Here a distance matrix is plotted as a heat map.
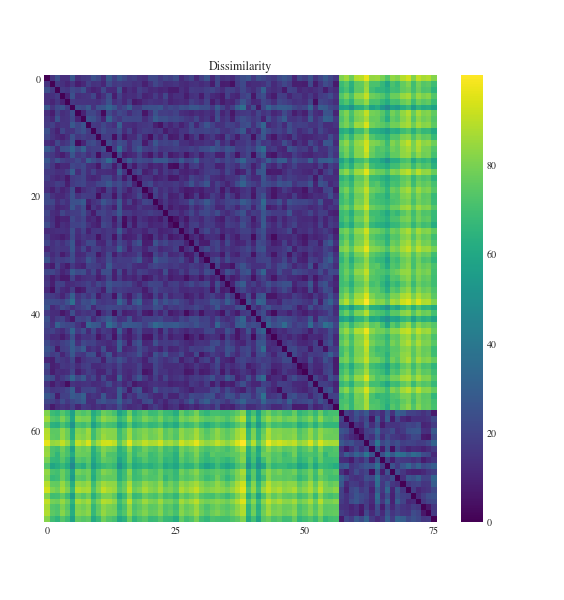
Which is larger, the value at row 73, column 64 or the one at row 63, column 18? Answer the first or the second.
the second
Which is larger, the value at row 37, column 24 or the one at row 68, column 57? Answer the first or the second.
the second
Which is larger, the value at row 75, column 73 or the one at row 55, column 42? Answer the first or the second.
the second
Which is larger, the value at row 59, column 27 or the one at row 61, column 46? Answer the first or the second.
the second
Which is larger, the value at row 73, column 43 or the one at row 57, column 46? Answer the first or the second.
the first
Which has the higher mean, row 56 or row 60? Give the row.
60
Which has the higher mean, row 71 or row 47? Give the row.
71
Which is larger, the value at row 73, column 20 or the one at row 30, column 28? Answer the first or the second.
the first
